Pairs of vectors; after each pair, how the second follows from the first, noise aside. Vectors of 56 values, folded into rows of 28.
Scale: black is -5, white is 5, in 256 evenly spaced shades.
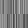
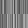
negated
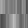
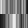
scaled up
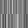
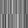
copied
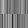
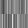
negated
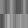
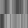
copied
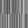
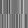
copied
